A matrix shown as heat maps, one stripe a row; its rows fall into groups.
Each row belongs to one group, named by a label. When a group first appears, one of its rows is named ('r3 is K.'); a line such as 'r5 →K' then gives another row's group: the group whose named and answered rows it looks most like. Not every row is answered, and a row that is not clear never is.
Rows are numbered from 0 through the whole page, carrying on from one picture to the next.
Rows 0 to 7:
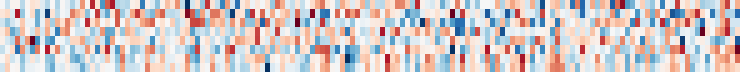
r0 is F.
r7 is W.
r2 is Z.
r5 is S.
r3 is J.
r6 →W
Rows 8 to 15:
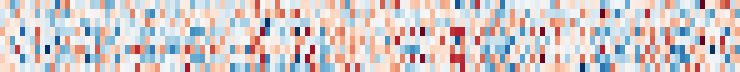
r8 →J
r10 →W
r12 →J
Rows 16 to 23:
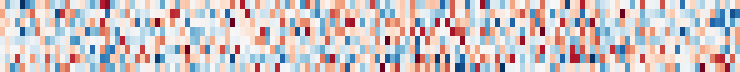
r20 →W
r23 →J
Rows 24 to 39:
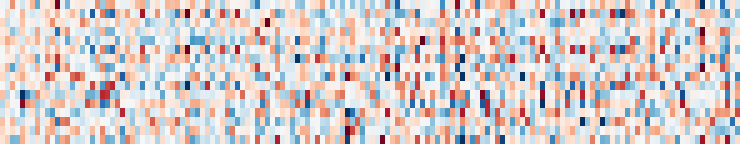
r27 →J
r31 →J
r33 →F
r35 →Z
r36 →W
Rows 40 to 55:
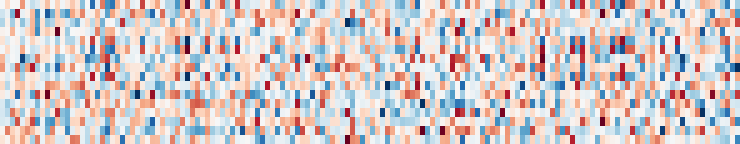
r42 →W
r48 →F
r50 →S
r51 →Z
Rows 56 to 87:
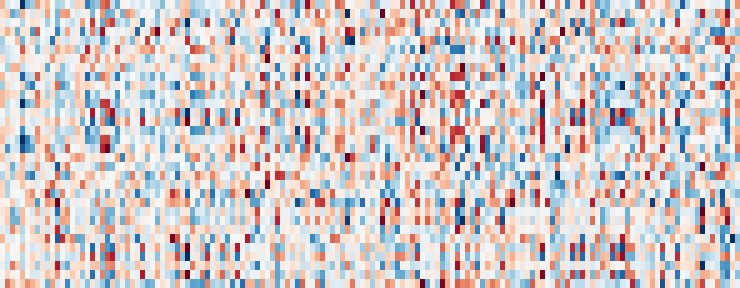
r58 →F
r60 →W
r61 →Z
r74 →J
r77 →S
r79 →J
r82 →S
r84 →F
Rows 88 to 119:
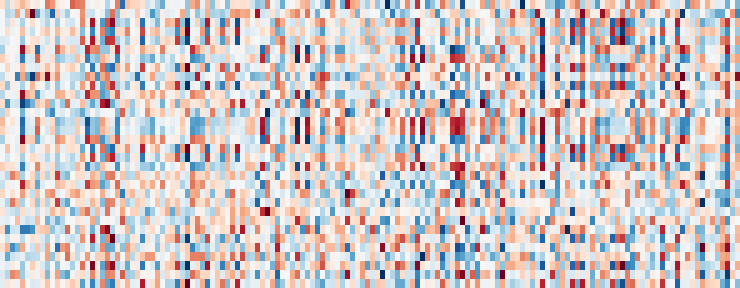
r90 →F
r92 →F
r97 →F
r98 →Z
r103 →Z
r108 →Z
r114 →F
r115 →J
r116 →Z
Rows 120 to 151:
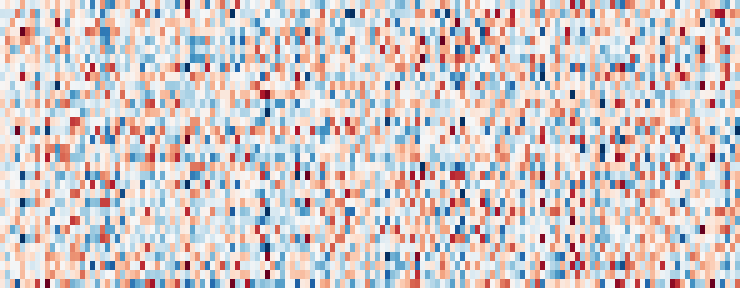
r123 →Z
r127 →F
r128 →Z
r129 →J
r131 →S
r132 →W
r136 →S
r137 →S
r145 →J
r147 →W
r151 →S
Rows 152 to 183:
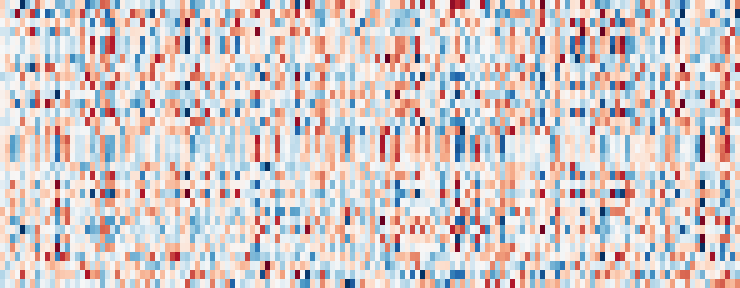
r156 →F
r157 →F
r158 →W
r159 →S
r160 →Z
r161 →F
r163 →S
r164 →F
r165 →Z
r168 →J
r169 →J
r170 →W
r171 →F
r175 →S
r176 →J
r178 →J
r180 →S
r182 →Z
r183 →W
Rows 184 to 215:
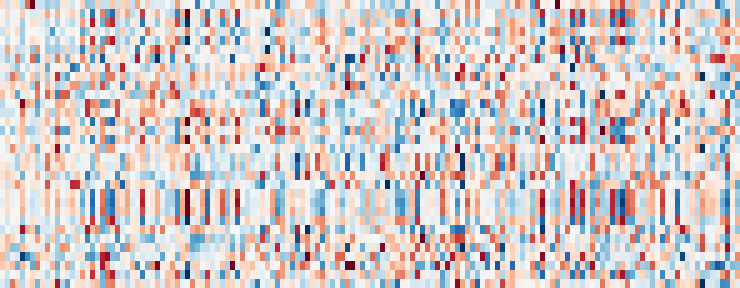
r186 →F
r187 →W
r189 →W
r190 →W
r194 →S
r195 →Z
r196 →Z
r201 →J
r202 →J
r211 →J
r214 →F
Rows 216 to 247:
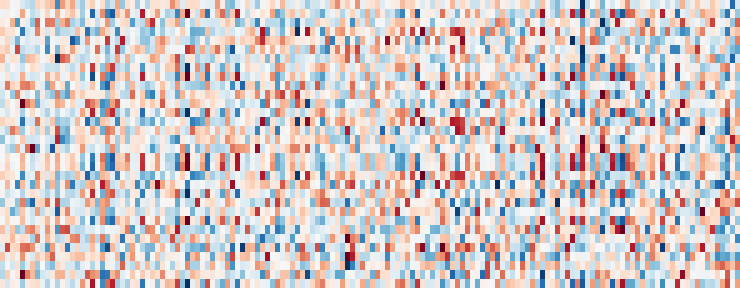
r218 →S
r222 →S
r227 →Z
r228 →F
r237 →F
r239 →J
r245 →W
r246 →Z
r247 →F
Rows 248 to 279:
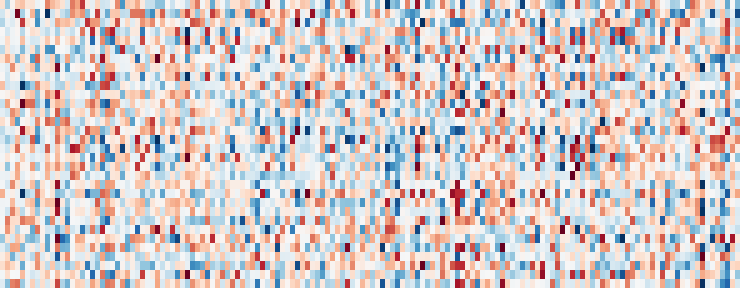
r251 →F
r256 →F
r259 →Z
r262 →Z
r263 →W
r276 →J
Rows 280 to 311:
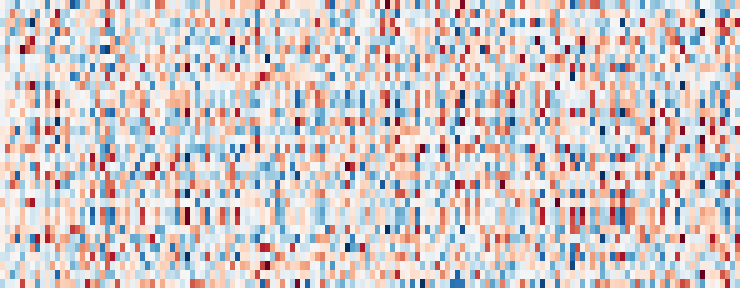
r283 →J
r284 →S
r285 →Z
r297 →F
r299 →S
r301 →F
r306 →S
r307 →W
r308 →F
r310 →J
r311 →Z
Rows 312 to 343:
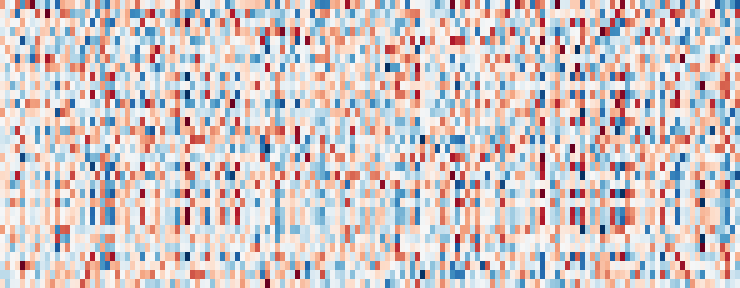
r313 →S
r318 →S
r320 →F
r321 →J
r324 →S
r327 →Z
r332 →J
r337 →S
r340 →F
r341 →Z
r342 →Z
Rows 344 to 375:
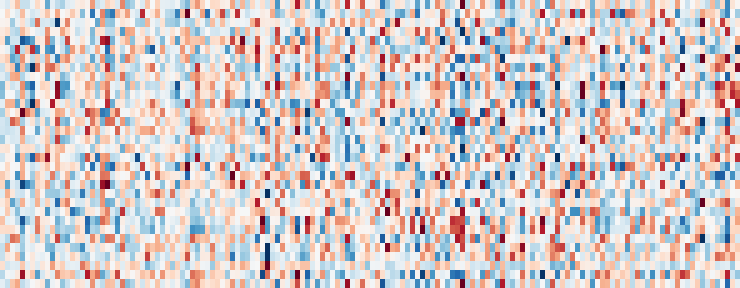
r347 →J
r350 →J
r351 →S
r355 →S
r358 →Z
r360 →J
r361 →S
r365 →W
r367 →W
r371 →W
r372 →W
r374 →Z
